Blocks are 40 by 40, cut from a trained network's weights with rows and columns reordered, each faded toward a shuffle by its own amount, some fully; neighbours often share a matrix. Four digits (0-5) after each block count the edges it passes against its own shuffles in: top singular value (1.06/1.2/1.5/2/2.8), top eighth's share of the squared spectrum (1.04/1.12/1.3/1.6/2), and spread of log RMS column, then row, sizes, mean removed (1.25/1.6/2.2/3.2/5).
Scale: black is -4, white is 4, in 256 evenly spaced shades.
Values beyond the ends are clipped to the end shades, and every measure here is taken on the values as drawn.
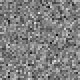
1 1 0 0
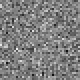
0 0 0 0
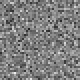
2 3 1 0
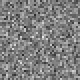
1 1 0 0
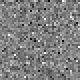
1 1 0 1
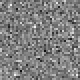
2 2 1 0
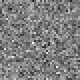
2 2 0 0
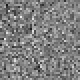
2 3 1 0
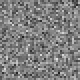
0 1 0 0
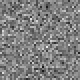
1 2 0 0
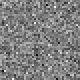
0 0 0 0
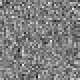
2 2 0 0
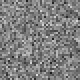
0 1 0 0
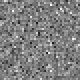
0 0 0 0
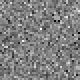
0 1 0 0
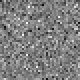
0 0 0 0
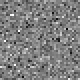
1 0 0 0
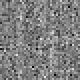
2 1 0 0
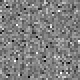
0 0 0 0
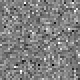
0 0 0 0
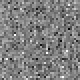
1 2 0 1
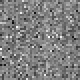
1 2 0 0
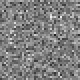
3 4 2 0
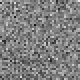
2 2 0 0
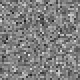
2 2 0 0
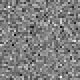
0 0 0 0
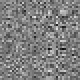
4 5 2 2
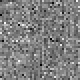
2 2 0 0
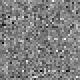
2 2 0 2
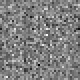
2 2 0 1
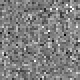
0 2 0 0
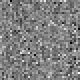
0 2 0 0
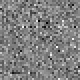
1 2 0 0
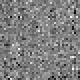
1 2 0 1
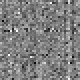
2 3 0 2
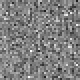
1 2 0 1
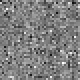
1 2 0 1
